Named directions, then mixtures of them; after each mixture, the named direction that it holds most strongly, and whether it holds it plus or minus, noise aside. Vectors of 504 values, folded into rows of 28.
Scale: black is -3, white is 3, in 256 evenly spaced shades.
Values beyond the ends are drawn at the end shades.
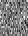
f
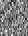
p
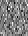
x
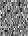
p, minus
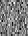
p, minus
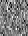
x, minus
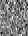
x, minus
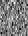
p, minus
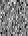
p, minus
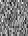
p, plus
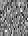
p, plus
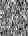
p, minus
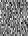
f, plus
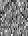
p, plus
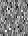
x, minus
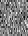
f, minus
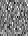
x, plus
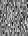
f, minus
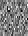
x, plus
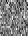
f, plus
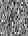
x, plus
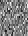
p, minus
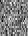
p, minus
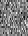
f, minus
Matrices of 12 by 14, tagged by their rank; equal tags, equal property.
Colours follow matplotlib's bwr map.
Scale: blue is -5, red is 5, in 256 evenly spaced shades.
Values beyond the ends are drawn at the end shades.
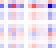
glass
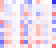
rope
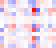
rope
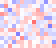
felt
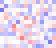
felt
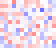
felt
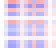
glass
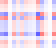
glass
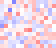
felt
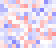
felt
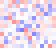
felt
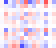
rope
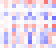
rope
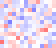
felt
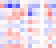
rope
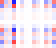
glass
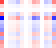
glass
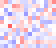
felt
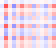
glass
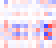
rope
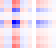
glass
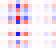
glass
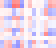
rope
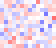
felt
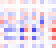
rope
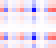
glass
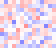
felt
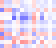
rope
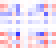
rope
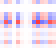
glass
